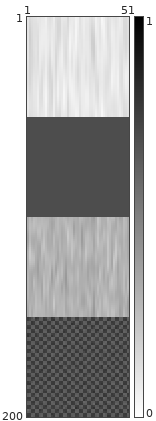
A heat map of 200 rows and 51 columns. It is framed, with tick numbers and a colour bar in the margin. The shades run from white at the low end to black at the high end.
It is made of 4 by 1 panels. Panel 1,1: very low, streaked downward, faint in contrast. Panel 2,1: high, flat. Panel 3,1: low, streaked downward, faint in contrast. Panel 4,1: high, checkered.
